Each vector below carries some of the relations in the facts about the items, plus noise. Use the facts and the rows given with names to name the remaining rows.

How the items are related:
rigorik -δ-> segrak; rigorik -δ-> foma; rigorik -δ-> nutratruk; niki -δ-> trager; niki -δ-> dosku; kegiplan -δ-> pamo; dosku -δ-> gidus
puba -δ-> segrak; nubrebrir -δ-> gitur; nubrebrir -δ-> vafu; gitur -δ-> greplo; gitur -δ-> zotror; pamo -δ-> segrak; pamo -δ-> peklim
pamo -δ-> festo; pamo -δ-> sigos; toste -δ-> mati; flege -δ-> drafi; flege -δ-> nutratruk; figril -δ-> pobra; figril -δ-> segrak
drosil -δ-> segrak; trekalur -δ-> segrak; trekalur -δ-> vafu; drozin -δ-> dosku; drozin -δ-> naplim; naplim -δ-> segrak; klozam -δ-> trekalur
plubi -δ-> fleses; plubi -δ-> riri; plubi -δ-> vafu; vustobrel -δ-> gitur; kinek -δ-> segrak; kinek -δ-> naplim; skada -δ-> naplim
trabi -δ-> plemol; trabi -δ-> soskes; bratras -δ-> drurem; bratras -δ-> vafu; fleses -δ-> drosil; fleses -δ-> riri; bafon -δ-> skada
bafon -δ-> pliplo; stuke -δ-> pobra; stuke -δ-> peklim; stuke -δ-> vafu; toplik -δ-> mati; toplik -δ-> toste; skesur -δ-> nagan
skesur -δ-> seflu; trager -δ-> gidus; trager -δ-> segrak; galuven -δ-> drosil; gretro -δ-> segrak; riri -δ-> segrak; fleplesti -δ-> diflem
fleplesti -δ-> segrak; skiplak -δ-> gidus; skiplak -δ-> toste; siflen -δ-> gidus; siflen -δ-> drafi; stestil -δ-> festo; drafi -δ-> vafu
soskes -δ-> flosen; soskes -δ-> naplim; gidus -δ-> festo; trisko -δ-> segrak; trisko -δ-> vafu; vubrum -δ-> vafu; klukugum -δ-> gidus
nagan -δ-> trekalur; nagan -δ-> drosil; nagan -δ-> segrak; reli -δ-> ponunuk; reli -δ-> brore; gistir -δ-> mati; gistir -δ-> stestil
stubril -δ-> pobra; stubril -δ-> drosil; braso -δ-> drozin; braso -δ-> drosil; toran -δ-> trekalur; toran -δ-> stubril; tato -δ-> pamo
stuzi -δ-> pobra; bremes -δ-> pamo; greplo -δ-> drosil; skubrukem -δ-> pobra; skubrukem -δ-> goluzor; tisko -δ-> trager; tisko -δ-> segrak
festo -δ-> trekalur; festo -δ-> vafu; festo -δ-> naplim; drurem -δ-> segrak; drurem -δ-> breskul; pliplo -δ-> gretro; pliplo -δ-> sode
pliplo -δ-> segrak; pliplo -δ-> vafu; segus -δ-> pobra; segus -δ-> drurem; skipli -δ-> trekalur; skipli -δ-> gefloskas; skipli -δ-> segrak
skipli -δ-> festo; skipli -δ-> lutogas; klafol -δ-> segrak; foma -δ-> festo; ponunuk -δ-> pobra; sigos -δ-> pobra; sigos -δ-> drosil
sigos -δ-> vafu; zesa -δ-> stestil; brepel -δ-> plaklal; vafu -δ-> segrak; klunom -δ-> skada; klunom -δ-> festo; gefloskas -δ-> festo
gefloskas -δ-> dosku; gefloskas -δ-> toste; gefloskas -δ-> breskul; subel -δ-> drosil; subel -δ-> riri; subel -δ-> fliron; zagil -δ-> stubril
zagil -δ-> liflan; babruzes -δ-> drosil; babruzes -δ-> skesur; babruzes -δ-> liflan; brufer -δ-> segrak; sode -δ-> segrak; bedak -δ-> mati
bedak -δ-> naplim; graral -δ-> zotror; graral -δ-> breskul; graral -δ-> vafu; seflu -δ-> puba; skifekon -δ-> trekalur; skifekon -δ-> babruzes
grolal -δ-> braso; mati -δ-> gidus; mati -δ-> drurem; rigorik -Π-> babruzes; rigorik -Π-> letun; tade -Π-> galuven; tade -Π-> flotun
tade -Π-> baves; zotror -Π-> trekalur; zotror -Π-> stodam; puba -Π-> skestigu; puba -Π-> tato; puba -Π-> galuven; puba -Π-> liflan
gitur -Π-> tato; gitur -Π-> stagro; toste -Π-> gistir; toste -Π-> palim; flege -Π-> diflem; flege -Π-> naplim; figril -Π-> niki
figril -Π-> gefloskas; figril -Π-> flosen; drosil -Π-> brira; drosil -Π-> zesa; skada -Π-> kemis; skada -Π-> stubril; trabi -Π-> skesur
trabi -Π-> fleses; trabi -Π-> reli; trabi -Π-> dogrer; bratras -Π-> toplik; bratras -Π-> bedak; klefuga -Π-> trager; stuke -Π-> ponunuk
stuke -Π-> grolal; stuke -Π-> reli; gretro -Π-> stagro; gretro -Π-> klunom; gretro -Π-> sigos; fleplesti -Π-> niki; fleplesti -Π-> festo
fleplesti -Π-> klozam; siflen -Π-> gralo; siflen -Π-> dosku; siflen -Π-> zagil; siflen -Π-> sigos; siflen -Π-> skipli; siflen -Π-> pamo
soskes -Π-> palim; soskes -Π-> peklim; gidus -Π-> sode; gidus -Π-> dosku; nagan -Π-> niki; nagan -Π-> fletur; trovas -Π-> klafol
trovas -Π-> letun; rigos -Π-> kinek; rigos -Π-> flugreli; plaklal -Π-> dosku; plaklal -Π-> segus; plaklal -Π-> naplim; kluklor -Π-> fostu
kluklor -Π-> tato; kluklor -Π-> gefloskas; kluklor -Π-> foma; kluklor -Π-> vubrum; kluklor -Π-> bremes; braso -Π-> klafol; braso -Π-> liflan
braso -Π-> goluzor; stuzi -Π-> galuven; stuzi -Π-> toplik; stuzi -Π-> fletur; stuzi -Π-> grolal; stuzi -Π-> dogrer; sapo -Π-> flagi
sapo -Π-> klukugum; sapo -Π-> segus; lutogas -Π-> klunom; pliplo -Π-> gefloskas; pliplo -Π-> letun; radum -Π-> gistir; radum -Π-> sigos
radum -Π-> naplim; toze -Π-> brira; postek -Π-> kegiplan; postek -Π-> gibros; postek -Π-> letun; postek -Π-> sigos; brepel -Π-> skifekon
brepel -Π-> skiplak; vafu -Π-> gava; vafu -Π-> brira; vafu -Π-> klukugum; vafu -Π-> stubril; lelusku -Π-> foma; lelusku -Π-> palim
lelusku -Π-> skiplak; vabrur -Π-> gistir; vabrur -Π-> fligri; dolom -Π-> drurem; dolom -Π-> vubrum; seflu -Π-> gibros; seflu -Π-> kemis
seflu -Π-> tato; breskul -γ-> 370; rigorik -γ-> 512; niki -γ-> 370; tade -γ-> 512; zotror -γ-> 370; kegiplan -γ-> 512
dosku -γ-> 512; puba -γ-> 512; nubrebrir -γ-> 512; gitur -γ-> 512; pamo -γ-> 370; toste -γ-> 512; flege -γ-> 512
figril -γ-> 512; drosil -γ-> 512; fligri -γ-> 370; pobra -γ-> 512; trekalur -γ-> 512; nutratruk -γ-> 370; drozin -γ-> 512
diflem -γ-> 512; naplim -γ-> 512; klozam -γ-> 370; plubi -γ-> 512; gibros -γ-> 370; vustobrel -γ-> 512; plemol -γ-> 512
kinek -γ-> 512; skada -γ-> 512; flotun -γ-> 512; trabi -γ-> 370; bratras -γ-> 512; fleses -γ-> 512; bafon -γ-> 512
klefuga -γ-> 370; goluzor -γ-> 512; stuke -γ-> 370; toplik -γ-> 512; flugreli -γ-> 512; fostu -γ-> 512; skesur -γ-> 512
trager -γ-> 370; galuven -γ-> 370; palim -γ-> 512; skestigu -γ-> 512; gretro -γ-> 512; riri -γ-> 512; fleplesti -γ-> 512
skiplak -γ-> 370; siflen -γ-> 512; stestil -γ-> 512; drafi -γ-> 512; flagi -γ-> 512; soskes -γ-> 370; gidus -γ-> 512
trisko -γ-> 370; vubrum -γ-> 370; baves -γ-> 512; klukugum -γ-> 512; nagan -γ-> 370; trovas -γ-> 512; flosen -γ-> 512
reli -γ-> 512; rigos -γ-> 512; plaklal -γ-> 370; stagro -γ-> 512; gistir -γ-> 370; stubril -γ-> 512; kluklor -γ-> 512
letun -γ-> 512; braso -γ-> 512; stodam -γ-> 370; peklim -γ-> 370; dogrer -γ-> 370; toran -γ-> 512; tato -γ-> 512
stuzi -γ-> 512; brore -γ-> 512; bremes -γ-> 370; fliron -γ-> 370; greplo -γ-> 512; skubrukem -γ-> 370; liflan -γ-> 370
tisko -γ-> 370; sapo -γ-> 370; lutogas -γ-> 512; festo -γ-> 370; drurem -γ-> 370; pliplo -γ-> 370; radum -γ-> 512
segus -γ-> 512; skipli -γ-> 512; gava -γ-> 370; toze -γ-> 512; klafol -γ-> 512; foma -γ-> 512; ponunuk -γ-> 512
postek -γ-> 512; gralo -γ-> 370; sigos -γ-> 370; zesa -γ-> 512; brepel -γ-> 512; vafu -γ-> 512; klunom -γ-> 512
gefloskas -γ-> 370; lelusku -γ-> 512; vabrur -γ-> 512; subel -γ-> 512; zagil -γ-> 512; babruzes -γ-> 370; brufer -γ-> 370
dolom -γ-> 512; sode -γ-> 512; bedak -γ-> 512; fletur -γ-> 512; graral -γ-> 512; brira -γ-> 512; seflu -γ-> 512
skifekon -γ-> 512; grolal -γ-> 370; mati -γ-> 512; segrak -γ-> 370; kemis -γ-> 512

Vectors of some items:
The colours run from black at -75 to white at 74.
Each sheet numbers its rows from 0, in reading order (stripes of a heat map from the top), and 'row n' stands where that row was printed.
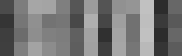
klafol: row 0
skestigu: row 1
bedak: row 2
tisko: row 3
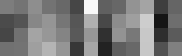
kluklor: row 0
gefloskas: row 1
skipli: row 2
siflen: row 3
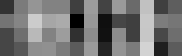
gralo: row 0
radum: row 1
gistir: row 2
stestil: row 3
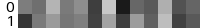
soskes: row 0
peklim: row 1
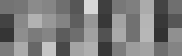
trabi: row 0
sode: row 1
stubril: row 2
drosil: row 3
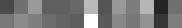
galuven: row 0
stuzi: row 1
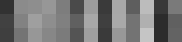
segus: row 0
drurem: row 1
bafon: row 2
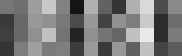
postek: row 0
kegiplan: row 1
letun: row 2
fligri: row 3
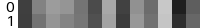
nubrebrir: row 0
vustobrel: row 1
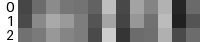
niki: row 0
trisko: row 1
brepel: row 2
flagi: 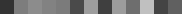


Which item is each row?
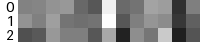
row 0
figril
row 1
puba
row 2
foma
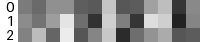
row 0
braso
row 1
pliplo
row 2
vafu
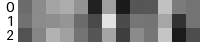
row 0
plaklal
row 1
stuke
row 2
trekalur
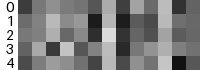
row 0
reli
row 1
vabrur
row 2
lelusku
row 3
toze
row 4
vubrum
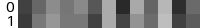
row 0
skiplak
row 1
stagro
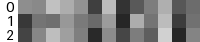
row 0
gretro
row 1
klukugum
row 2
sigos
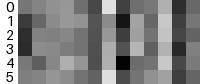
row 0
bratras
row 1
dosku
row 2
gava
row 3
ponunuk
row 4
gidus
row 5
fleplesti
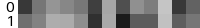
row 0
gibros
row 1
flege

